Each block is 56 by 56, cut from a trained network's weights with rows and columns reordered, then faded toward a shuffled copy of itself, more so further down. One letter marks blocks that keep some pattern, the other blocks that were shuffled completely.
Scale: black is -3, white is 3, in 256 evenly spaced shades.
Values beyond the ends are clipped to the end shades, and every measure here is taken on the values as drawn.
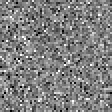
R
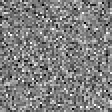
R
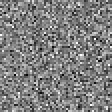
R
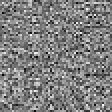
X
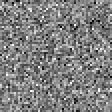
R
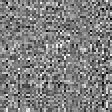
X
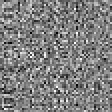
X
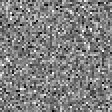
R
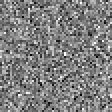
R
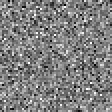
R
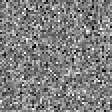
R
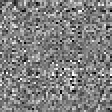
X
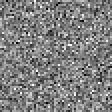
R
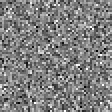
R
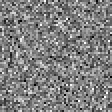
R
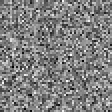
R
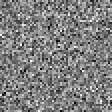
R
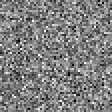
R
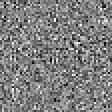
X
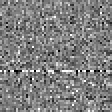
X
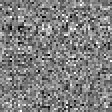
X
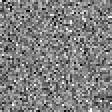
R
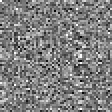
X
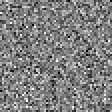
R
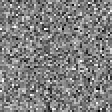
X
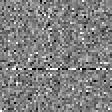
X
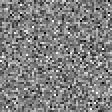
R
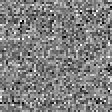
X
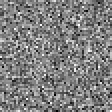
R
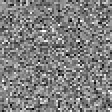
X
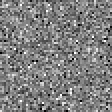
R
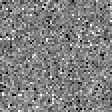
R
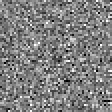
X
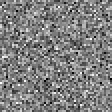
R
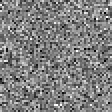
R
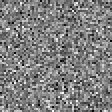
R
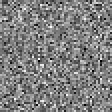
X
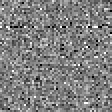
X
